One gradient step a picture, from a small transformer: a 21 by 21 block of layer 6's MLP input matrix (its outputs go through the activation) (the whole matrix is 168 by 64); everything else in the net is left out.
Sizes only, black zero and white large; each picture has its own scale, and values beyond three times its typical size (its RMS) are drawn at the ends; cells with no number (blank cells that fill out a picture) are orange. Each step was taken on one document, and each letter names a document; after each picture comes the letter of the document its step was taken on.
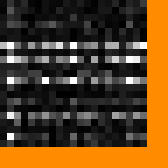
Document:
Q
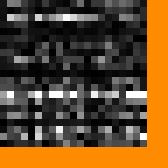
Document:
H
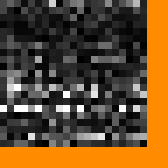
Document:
H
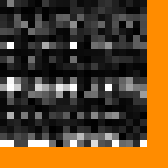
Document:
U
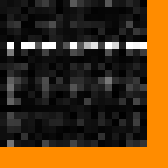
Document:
Q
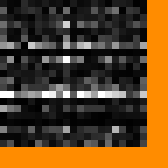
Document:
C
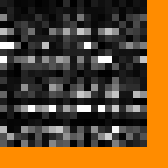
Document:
C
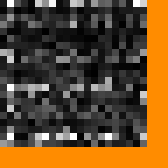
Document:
U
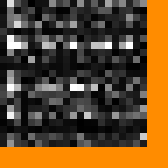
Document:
U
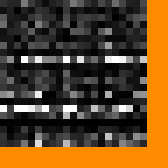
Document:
C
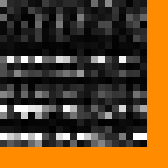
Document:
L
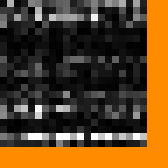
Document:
L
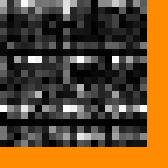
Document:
C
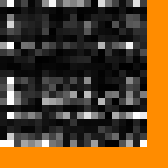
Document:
Q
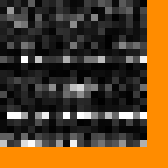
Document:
U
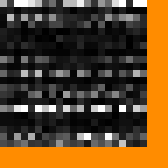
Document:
L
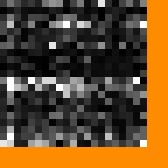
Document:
U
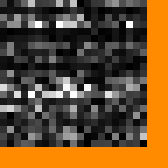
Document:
H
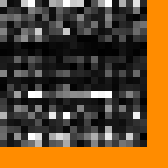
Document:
L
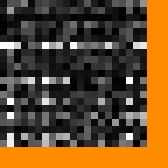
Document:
Q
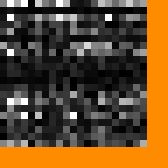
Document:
U
